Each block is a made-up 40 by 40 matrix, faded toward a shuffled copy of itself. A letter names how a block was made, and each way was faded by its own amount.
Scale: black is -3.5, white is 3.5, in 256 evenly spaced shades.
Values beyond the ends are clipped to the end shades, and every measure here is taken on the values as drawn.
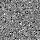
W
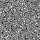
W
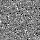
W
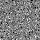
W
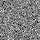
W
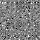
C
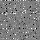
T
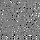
T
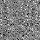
C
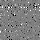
T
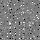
T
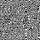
C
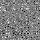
C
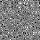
C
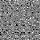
C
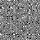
C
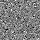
W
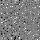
T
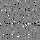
T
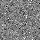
W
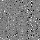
T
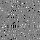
T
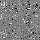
T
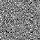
C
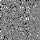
T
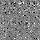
C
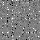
T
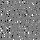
T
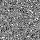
W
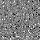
C
